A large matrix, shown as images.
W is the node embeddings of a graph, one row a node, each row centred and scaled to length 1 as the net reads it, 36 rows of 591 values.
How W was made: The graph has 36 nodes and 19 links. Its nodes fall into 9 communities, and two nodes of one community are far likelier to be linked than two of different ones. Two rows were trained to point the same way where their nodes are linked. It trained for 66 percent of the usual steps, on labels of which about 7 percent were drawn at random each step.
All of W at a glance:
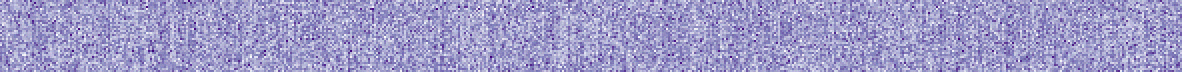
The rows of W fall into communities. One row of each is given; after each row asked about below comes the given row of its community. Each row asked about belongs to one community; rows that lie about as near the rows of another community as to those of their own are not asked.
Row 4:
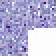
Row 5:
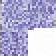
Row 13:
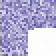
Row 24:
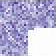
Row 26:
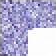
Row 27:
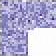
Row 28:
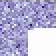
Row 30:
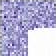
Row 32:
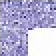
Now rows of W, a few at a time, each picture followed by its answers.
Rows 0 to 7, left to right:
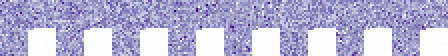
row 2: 28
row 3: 4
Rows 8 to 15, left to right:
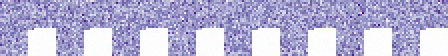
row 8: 24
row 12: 27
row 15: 13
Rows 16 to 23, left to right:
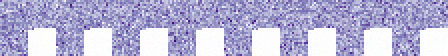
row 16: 27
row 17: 13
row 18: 30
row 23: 26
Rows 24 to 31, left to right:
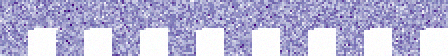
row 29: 30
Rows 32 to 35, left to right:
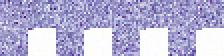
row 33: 5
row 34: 4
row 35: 32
